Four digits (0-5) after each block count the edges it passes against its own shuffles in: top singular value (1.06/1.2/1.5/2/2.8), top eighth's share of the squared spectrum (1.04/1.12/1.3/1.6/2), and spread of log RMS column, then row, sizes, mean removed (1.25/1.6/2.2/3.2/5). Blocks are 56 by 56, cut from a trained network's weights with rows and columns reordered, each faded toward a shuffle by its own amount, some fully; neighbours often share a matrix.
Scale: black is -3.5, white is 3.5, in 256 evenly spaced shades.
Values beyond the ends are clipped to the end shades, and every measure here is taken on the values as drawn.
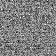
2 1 0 0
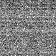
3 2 0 0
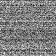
3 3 1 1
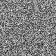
0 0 0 0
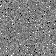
0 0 0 0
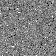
0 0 0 0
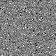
0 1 0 0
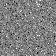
0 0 0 0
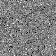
1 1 0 0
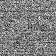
2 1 0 0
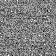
1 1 0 0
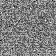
1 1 0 0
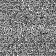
2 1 0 0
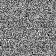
0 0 0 0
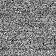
1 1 0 0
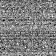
3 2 0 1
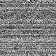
4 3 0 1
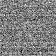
2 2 0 0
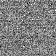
1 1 0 0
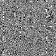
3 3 2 1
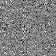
2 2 1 0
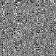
3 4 2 2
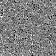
2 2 1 0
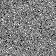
0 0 0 0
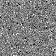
1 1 0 0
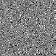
3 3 1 2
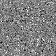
2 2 1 1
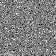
1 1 0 0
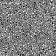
1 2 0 0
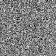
2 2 0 1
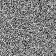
1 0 0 0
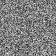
1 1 0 0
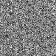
2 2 1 1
